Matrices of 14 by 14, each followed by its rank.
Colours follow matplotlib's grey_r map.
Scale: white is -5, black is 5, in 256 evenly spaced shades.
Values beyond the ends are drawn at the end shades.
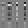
one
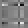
one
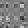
two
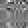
two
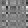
one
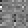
three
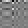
one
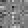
three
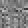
three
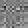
two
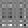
one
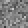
full rank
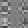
two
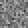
full rank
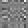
two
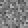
full rank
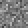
full rank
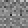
three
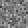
full rank
